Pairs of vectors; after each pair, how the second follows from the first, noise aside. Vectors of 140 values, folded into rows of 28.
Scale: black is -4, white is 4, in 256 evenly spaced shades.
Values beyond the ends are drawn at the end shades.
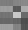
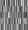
shuffled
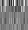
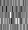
shuffled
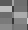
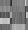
wrapped around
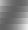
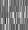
shuffled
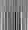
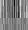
wrapped around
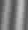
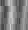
wrapped around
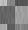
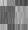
copied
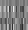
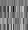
negated
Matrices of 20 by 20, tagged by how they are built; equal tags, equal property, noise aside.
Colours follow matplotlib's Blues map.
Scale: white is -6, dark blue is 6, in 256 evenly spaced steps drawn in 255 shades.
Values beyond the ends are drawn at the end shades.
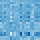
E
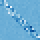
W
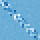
W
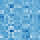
E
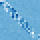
W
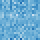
E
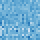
E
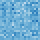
E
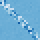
W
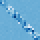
W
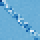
W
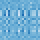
E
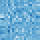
E
